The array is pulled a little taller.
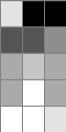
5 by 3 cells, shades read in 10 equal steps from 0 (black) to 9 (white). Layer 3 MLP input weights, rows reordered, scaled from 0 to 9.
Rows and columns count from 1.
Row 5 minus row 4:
3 0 2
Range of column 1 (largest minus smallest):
6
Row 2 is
3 3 5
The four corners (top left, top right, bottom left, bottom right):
8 0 9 8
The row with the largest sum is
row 5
